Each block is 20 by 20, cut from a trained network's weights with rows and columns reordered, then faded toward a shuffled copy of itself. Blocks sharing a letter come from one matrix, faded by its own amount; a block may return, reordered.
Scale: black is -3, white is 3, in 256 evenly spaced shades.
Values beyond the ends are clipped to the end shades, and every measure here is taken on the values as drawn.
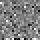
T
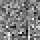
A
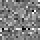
T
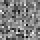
A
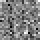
A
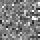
T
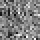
A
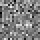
A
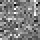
T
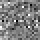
A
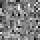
T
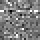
T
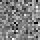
T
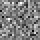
A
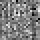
A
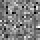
A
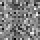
A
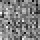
A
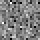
T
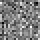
A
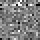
T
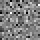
T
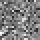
T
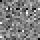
T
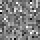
T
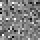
T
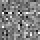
T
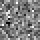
T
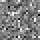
T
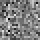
T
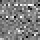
T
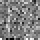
A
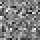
A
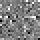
T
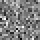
T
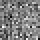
A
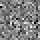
A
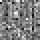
A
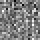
A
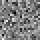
T
